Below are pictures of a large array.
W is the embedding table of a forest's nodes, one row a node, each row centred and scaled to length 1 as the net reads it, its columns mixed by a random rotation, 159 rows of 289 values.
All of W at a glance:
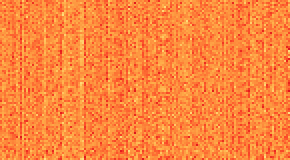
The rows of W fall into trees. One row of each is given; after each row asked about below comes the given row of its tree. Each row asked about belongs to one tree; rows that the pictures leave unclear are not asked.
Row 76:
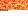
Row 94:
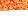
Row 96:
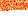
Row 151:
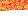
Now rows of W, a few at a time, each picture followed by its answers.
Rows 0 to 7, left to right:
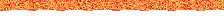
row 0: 151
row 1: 76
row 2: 94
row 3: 94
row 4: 76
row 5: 151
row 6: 76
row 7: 94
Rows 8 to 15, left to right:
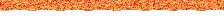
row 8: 96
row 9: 151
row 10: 94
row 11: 76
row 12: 151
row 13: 96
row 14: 96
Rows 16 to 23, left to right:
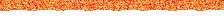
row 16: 94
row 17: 94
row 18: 96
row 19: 151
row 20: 94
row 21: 151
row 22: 94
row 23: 151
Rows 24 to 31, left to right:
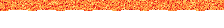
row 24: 76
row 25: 96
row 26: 151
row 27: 76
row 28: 96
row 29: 94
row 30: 94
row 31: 96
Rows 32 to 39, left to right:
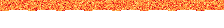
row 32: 151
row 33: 96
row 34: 94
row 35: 76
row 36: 94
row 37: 76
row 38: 96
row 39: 76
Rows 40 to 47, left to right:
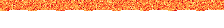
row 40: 96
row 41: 96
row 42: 94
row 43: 96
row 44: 151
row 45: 96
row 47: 96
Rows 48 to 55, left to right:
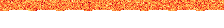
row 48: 94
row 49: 96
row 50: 96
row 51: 76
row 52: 96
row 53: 76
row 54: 94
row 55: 96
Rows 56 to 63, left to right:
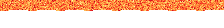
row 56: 76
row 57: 151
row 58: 96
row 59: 94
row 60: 96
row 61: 94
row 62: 76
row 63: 94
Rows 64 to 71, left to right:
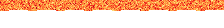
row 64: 94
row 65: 94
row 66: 151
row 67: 76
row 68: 96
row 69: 76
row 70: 151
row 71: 96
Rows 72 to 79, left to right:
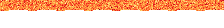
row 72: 151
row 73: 96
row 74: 151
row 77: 96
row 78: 96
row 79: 151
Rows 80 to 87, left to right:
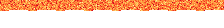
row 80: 94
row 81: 151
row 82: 94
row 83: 96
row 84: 94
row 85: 96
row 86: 76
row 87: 94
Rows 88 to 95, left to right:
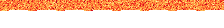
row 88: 94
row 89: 94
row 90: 94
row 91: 94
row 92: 151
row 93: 96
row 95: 151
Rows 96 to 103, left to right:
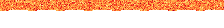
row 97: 96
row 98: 96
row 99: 76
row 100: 96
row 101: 96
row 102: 76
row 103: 94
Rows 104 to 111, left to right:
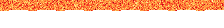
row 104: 96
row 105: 151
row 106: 94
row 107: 96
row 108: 94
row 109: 94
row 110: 94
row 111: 96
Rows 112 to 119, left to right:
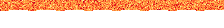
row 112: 76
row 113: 76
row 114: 94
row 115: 94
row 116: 96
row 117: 96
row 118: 151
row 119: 76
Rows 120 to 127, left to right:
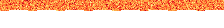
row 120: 151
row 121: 94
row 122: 96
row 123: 94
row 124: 96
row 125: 76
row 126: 94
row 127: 94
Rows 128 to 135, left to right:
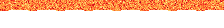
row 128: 76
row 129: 94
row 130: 94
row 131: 151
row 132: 94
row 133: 94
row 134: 96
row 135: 151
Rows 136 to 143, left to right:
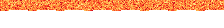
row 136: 76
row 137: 76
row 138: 76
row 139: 94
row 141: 96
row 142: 76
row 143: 96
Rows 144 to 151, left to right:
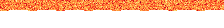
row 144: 96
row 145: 96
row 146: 94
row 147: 151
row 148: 94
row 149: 94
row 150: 151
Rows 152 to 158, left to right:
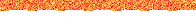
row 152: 151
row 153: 94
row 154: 96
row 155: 94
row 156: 96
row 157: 96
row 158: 96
